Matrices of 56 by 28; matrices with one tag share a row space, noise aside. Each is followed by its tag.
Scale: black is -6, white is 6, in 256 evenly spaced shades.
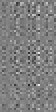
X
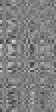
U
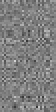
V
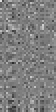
U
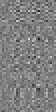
X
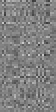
V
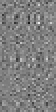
X
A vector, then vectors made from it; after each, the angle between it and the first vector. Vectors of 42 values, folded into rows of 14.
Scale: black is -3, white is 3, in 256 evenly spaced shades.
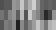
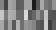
partly opposed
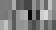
partly opposed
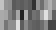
nearly opposite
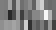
partly opposed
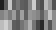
orthogonal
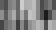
nearly parallel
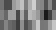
nearly parallel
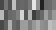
partly aligned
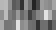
nearly opposite
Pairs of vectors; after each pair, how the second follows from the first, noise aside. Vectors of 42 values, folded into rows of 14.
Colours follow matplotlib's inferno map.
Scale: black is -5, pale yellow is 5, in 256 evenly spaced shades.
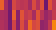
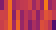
negated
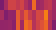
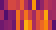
scaled up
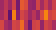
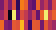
scaled up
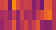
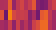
wrapped around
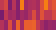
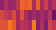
reversed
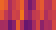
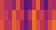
reversed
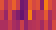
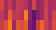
reversed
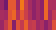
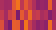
wrapped around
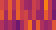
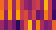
scaled up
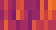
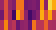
scaled up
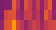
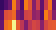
scaled up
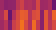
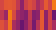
negated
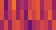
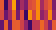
scaled up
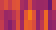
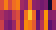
scaled up
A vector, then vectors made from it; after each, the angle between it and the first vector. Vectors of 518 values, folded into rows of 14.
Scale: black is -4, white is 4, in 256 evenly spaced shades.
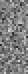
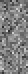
partly opposed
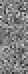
orthogonal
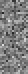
partly aligned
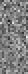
partly opposed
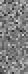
orthogonal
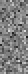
nearly parallel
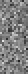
nearly opposite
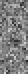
partly aligned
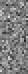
partly opposed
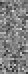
orthogonal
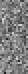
nearly opposite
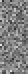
partly opposed
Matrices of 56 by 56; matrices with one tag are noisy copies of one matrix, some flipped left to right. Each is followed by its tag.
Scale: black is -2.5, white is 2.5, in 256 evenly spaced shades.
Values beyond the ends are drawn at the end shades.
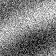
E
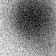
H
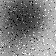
H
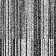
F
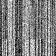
F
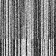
F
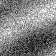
E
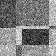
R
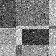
R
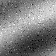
E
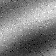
E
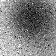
H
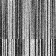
F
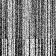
F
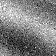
E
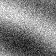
E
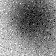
H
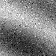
E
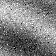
E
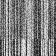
F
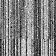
F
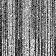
F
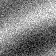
E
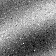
E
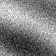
E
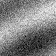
E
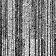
F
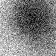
H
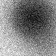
H
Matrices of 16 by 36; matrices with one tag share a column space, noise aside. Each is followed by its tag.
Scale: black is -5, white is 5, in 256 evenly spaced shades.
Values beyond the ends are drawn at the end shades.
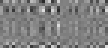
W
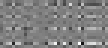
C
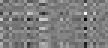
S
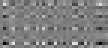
C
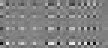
C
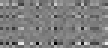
C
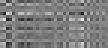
S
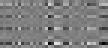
C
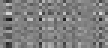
S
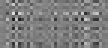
S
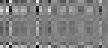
W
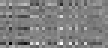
C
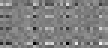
C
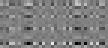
C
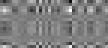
W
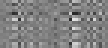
S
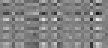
S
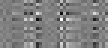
S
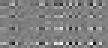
C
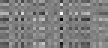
S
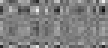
W
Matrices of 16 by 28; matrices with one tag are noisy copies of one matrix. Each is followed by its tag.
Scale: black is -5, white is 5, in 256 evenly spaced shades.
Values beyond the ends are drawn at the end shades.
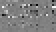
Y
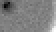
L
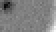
L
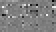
Y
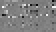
Y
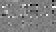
Y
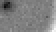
L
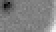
L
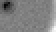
L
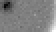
L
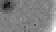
L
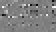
Y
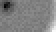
L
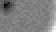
L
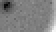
L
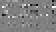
Y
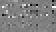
Y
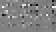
Y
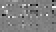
Y
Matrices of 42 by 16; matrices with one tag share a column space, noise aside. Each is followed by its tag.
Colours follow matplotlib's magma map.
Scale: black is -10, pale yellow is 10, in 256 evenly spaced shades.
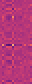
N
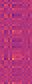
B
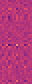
N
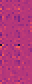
N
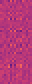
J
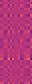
B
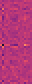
N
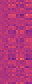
B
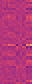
N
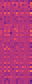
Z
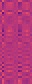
Z
